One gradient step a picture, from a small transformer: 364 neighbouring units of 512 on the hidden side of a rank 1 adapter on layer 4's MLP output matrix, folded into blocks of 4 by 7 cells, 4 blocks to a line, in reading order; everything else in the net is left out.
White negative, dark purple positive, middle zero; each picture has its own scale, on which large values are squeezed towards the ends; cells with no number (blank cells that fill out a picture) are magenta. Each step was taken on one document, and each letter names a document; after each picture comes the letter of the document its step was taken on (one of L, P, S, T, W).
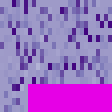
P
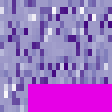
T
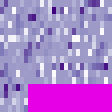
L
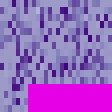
P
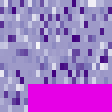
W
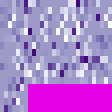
P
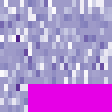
W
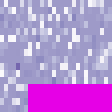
L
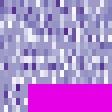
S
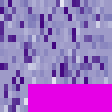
S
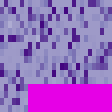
L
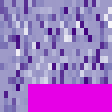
P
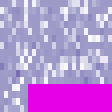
P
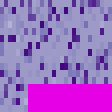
L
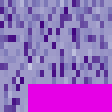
S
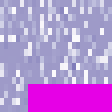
W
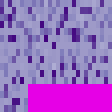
S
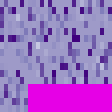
W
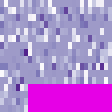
L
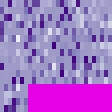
S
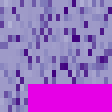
W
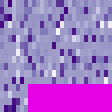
S
